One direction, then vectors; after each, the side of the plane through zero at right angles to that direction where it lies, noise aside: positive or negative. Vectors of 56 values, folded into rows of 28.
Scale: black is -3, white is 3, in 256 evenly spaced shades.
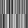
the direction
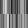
positive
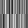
positive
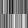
positive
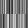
positive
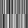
positive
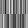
negative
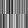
positive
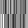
negative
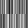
positive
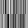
negative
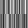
positive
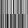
negative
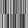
negative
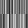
positive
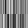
negative
